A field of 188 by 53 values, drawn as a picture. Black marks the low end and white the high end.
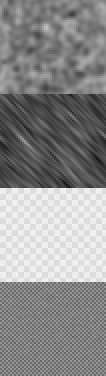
It is made of 4 by 1 panels. Panel 1,1: middling, blotchy. Panel 2,1: low, slanting down to the right. Panel 3,1: very high, checkered, faint in contrast. Panel 4,1: middling, checkered.
